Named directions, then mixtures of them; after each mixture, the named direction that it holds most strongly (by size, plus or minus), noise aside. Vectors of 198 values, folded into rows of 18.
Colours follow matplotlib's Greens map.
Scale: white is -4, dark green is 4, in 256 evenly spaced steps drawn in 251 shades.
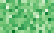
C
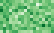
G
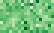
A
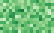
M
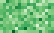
C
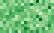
A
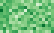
G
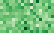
A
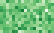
C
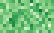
A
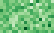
A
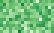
M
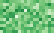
M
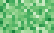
C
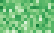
M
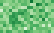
G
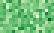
C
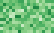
M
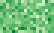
C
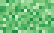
G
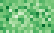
G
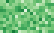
G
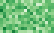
G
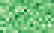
G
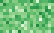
M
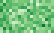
G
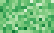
G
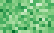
G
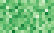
C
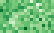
G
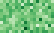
A
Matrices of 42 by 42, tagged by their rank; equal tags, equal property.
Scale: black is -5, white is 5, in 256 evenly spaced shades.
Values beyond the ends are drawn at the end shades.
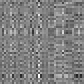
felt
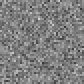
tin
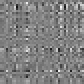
felt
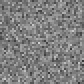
tin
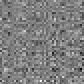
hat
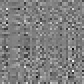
hat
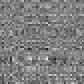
hat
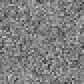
tin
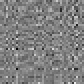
hat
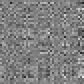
hat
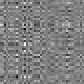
felt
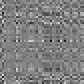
felt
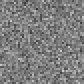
tin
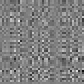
felt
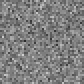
tin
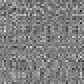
hat
